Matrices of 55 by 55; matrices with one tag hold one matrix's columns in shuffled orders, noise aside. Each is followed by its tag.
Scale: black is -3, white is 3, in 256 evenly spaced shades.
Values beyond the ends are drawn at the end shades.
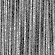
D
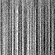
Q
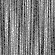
D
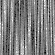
D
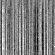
Q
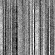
Q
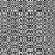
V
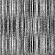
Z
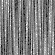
D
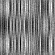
Z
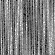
D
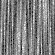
D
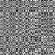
V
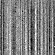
Q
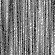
D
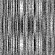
Z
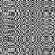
V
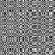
V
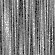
D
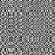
V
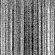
Q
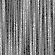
D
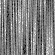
D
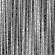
D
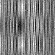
Z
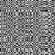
V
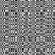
V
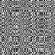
V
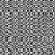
V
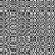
V
